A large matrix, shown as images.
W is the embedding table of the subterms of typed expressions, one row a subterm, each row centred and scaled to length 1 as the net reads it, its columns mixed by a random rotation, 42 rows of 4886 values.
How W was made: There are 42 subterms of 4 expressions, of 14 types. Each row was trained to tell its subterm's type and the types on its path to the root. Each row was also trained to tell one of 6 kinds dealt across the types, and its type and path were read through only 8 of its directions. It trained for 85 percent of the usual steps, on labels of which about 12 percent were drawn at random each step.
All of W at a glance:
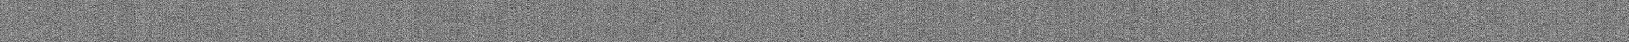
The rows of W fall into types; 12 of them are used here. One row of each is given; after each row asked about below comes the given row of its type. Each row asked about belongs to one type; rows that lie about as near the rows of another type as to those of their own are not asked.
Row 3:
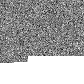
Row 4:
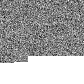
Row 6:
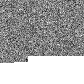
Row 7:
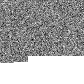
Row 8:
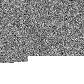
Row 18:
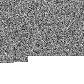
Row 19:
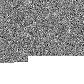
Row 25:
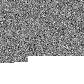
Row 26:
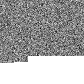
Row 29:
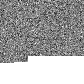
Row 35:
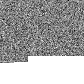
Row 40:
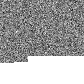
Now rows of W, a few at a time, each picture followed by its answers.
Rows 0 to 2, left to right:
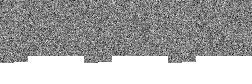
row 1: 19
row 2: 40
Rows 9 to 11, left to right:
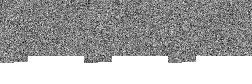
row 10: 3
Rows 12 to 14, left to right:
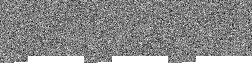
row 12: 8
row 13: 35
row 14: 29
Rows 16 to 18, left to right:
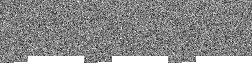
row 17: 35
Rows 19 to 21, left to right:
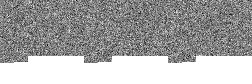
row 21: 18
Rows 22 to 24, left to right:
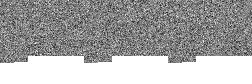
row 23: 26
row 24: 6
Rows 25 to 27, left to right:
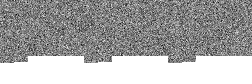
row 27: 29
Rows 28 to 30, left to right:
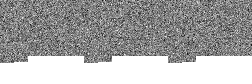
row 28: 40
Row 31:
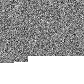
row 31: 6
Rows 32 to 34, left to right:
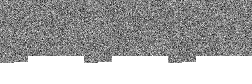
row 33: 8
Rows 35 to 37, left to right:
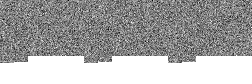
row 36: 6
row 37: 8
